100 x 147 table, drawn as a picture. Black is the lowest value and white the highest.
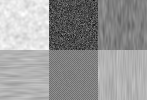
The table splits into 2 rows of 3 panels. Panel 1,1: very high, blotchy, faint in contrast. Panel 1,2: low, fine-grained. Panel 1,3: middling, streaked downward, faint in contrast. Panel 2,1: high, streaked across, faint in contrast. Panel 2,2: middling, checkered. Panel 2,3: high, streaked downward, faint in contrast.
